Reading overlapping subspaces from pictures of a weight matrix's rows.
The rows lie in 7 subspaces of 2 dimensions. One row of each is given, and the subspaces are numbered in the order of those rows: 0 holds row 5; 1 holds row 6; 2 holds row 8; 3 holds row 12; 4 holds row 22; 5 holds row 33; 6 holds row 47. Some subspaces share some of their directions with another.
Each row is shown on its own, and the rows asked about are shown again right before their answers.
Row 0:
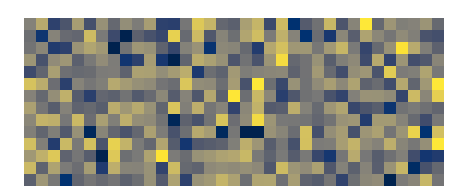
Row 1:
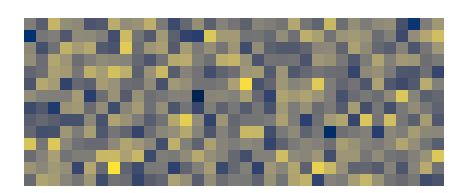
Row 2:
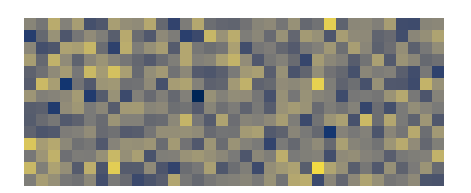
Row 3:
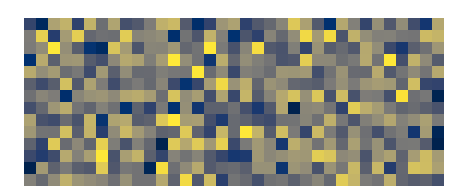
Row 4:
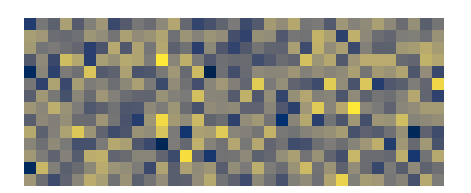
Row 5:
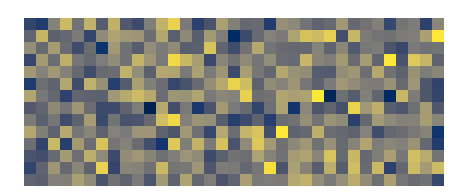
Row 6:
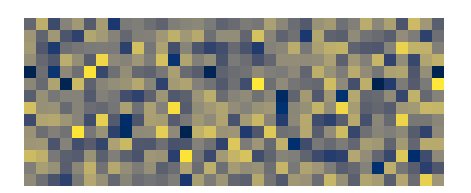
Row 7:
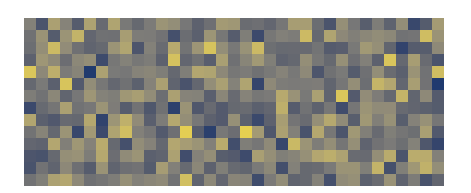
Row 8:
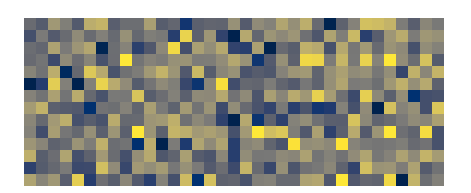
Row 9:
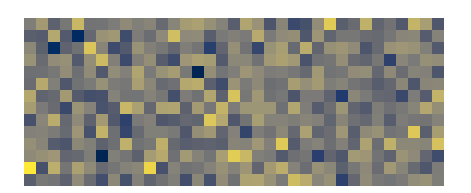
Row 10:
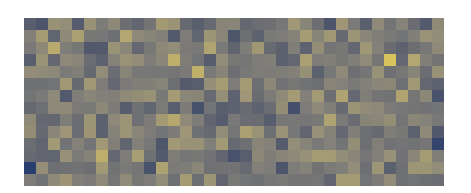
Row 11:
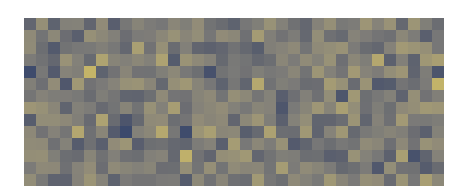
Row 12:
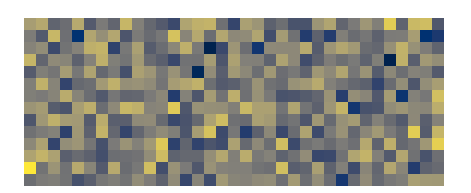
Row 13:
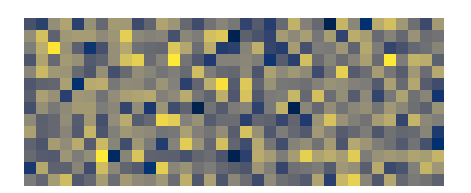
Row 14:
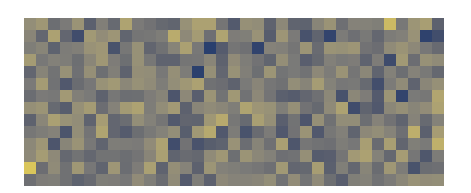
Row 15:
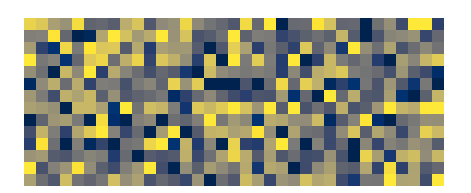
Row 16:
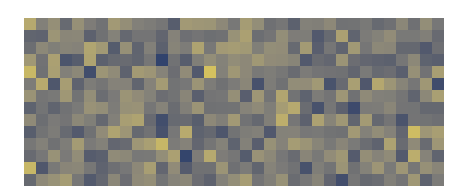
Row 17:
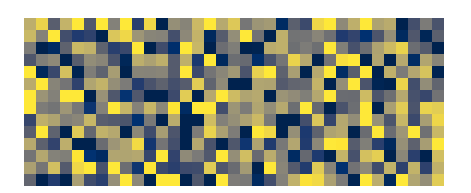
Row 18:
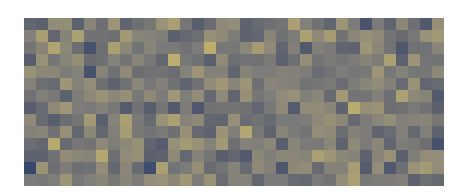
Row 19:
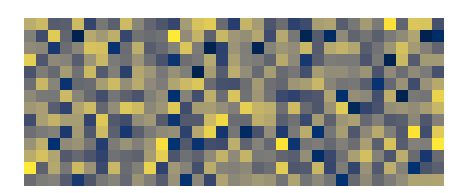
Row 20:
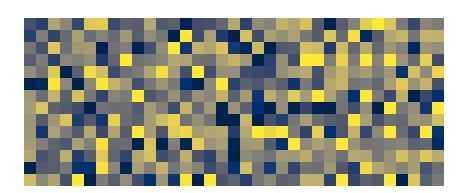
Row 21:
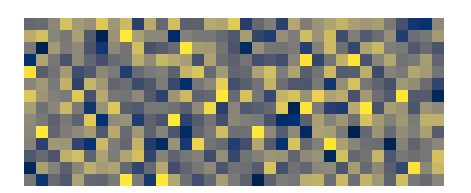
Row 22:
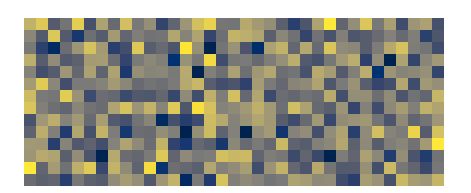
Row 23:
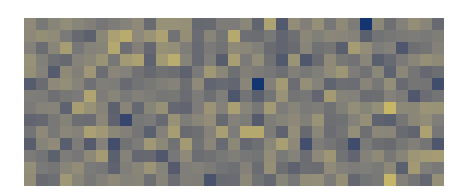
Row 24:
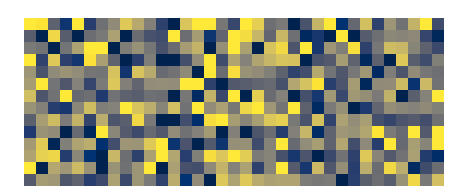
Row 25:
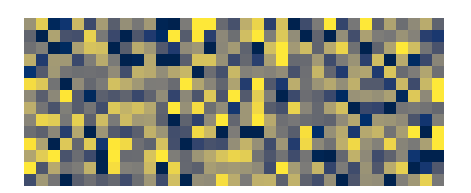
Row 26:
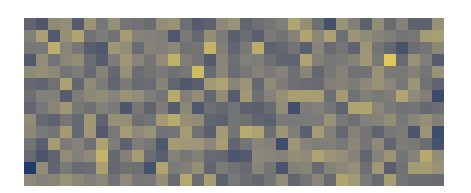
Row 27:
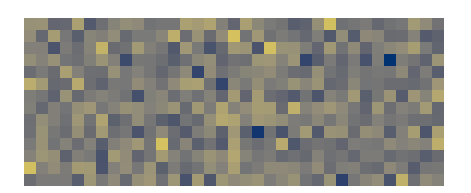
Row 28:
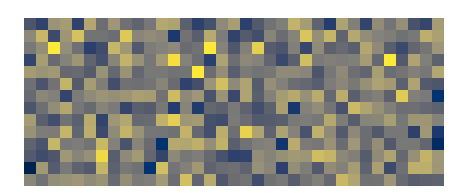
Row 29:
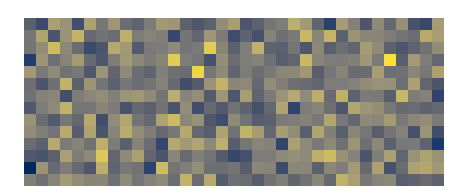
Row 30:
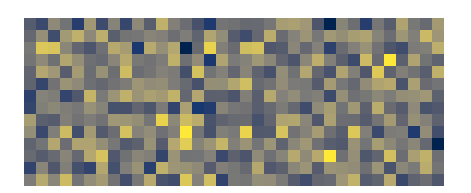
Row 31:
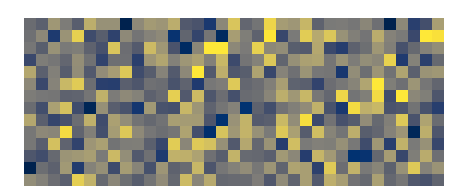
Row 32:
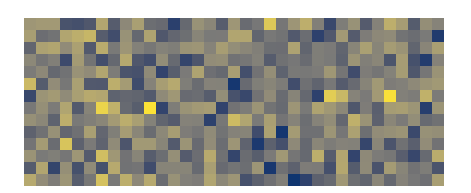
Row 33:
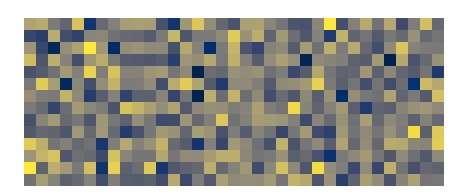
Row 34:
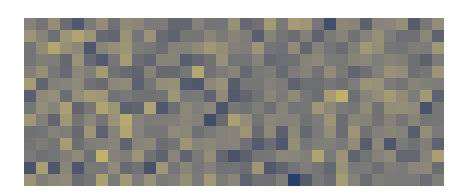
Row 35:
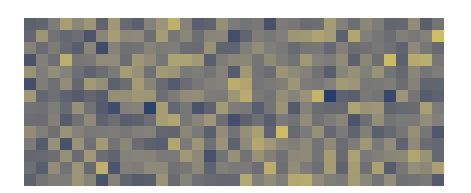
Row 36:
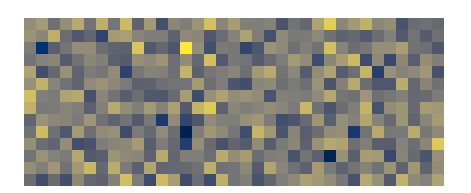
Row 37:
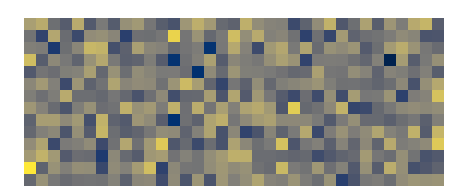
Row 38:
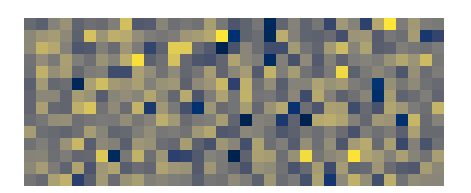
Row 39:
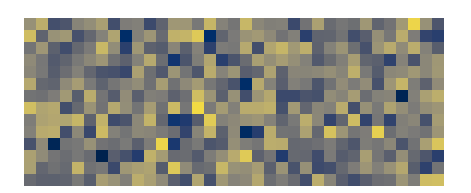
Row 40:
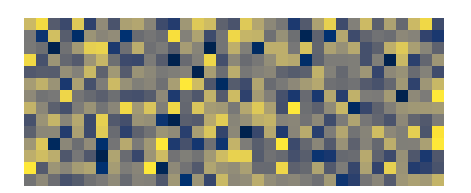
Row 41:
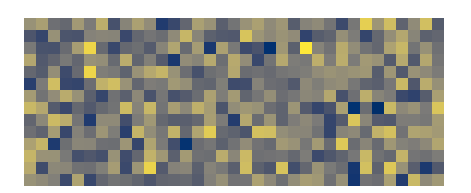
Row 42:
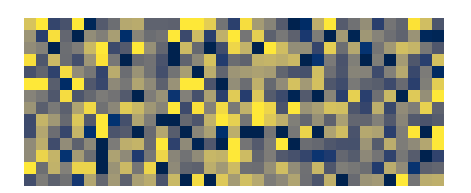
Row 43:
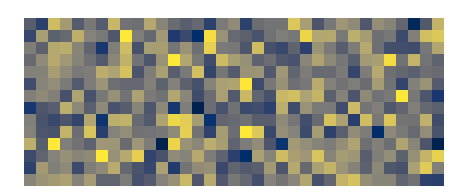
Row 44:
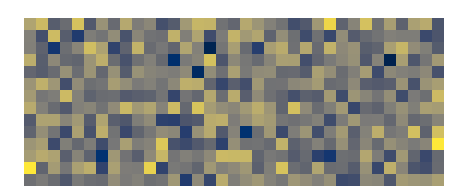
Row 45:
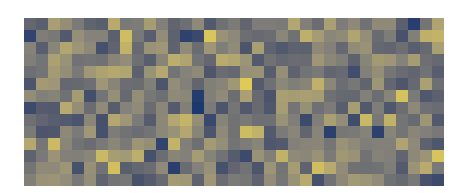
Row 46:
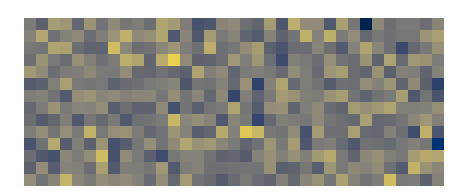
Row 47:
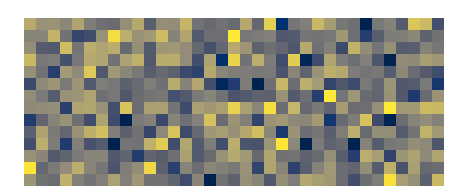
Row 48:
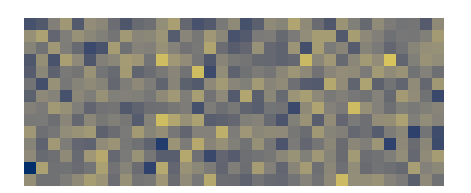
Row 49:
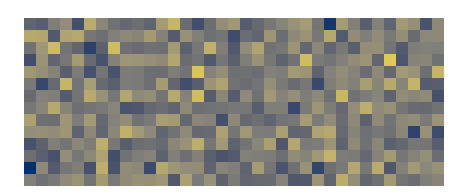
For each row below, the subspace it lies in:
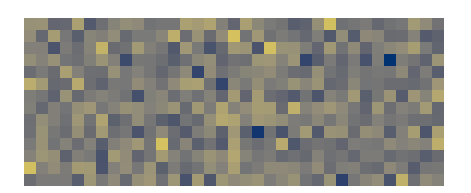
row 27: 2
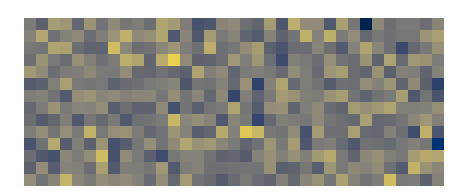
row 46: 6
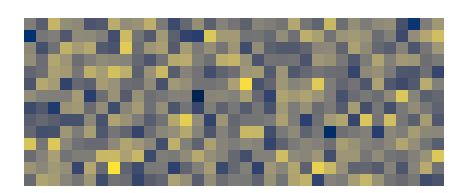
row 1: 5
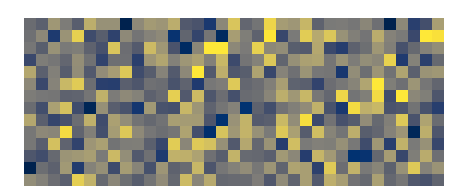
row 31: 3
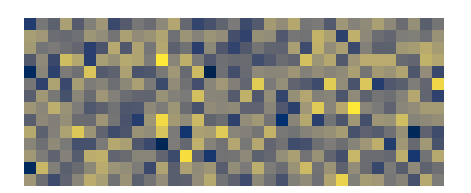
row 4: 1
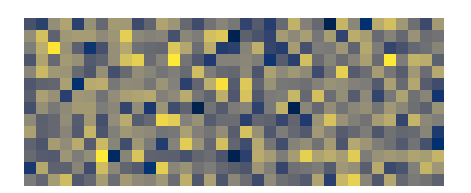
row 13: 3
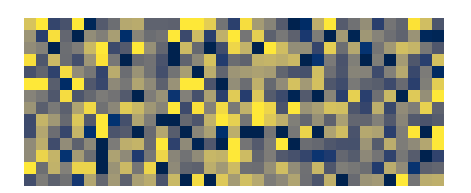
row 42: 2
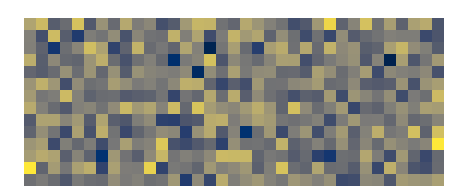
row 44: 4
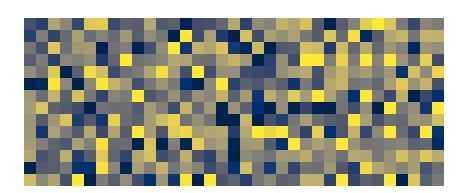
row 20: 2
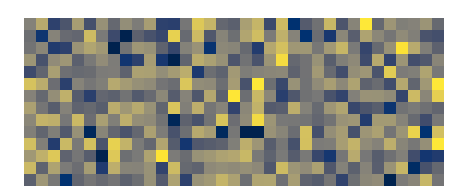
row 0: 6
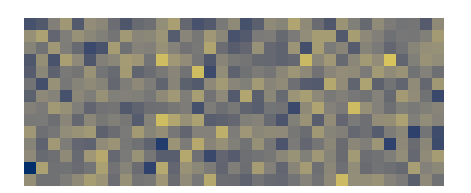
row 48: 1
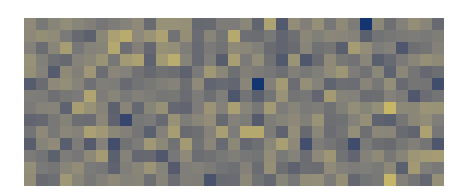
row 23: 6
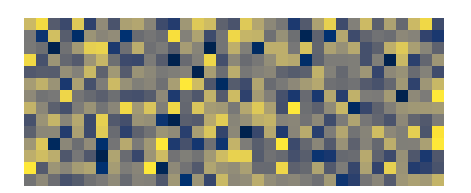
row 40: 0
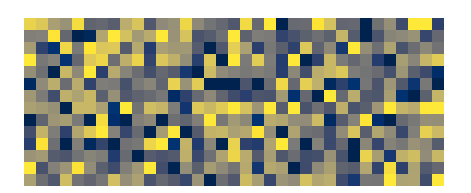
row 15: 6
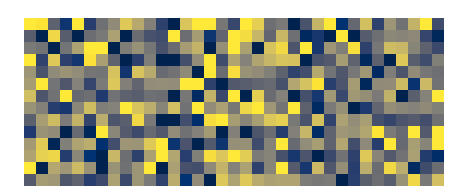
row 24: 1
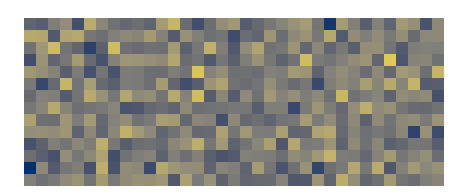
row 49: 5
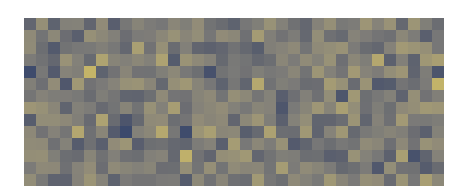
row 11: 1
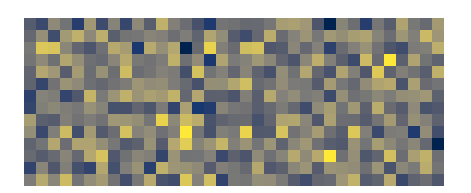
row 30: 4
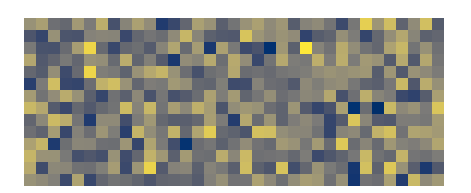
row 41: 2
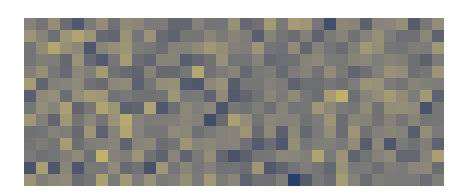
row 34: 0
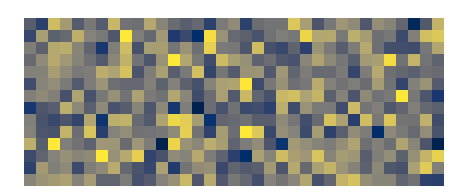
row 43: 5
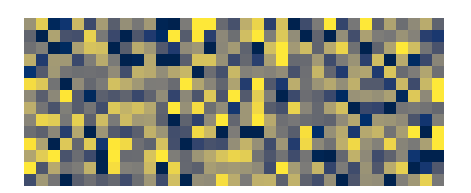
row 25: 6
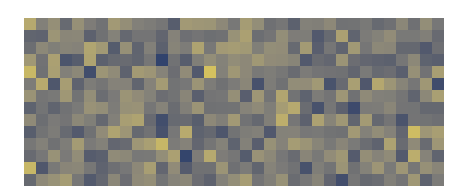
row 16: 1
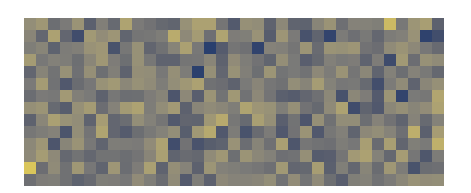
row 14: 3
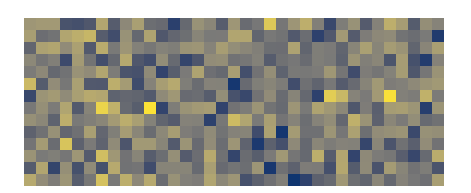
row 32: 0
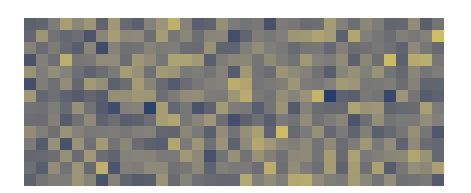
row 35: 0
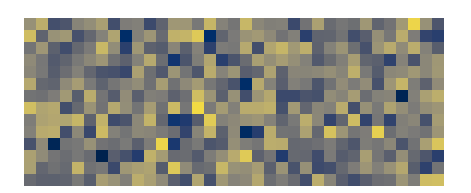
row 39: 5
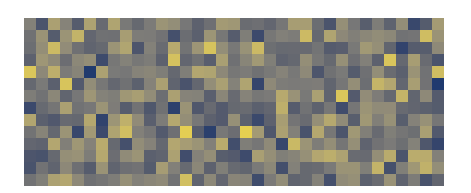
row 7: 1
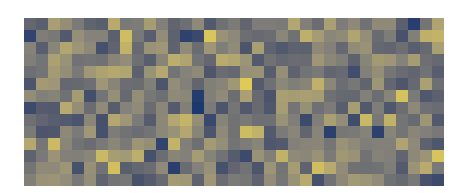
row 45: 5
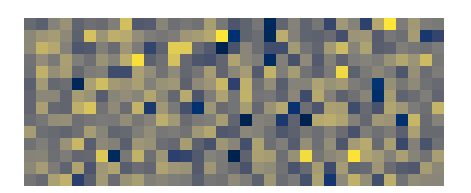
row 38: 3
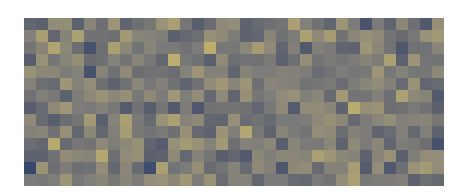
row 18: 2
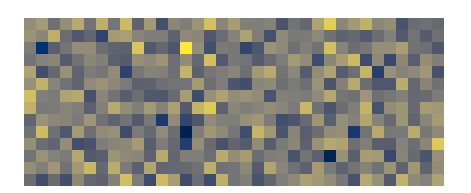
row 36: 4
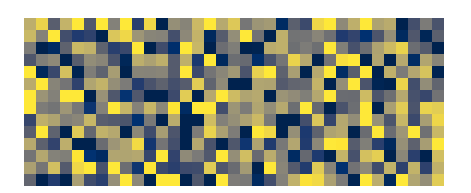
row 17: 4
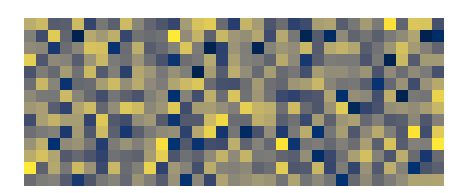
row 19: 3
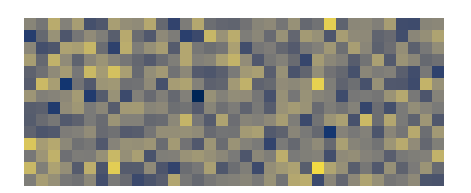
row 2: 5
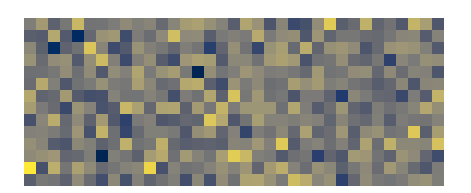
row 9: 0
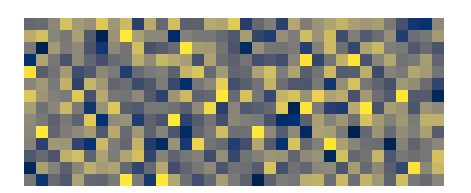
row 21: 4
